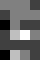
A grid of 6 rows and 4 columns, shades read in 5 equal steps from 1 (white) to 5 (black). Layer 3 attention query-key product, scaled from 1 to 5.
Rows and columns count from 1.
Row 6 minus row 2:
1 -1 0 1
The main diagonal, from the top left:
3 3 4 3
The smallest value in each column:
3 2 1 3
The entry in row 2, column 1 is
4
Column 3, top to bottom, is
3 3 4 1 4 3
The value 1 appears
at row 4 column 3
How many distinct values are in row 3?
3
